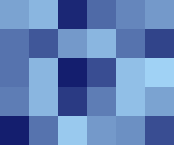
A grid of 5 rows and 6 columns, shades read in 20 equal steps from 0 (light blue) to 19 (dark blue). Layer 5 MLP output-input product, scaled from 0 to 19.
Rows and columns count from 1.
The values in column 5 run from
2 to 10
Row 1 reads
5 3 18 11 8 6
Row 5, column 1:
19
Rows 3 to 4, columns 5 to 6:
2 0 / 2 5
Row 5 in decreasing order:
19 14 10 7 6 1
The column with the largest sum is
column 3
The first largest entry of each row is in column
3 6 3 3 1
